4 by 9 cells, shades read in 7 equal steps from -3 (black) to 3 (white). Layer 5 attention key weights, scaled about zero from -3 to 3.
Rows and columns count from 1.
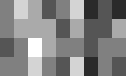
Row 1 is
0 2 1 -1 0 2 -2 -1 -2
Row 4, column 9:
-1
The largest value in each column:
0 2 3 1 0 2 -1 0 1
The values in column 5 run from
-1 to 0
